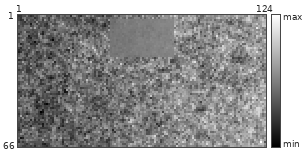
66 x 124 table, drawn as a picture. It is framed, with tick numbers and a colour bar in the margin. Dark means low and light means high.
Average level on the scale: 50%. Odd patch: calmer, in the top middle. Ninth with the highest average: bottom right. Slope: up to the right. Odd rows or columns: none. Stripes: none. Calmest part: top middle.
